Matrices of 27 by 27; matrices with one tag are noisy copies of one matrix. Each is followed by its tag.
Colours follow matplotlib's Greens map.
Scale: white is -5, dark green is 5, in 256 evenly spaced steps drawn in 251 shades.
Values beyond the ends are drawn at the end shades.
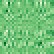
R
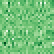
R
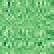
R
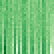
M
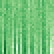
M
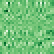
R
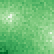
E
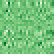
R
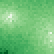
E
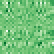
R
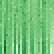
M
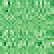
R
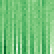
M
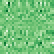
R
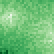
E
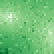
E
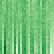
M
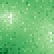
E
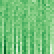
M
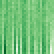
M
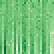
M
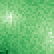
E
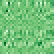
R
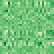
R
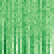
M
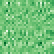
R
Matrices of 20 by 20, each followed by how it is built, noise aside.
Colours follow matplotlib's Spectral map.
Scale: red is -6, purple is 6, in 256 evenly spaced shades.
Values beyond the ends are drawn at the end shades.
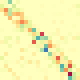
banded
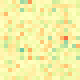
low rank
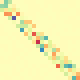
banded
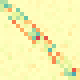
banded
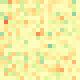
low rank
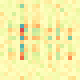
low rank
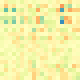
low rank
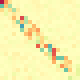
banded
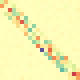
banded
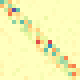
banded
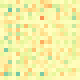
low rank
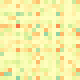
low rank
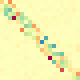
banded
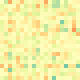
low rank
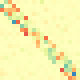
banded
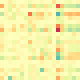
low rank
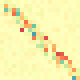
banded
